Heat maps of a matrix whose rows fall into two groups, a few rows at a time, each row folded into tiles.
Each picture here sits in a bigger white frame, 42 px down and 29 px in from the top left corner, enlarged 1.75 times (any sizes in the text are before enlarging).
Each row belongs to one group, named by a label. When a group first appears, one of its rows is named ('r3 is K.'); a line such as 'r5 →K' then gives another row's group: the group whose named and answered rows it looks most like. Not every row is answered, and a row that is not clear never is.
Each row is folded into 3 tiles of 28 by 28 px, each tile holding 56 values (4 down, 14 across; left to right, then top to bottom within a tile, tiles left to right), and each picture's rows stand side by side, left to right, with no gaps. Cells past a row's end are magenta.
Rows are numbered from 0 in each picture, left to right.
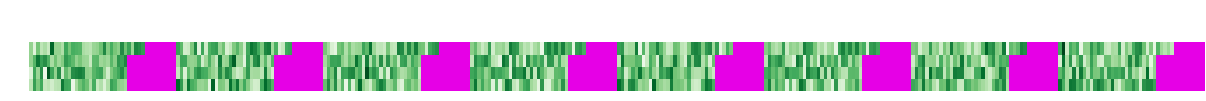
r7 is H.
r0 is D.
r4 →H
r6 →D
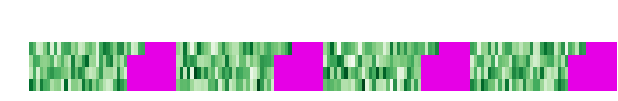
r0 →H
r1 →D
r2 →D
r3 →H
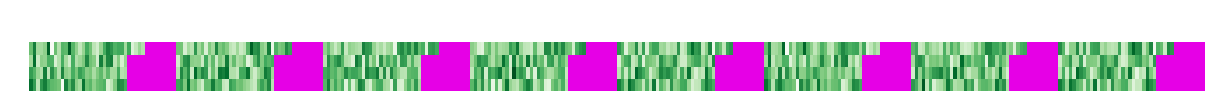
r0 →H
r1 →D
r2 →D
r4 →H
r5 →H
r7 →H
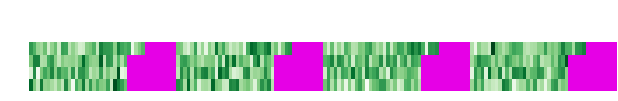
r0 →H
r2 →D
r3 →D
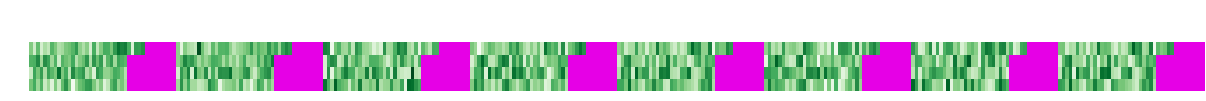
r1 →D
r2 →H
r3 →D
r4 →D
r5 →D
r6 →H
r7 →D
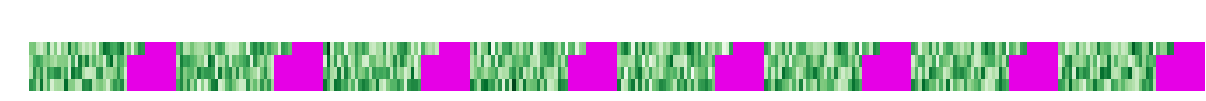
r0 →D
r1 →D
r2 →H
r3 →H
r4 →H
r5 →H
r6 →H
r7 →D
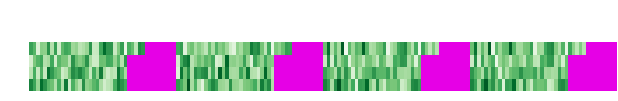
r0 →H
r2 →H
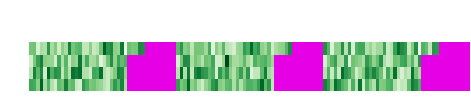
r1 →D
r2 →H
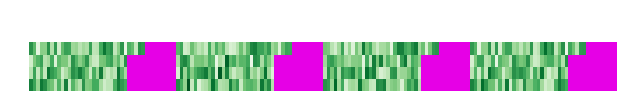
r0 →H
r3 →H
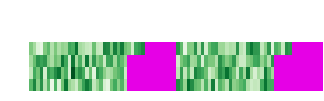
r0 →D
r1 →H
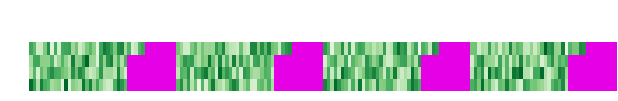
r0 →H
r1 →D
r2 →H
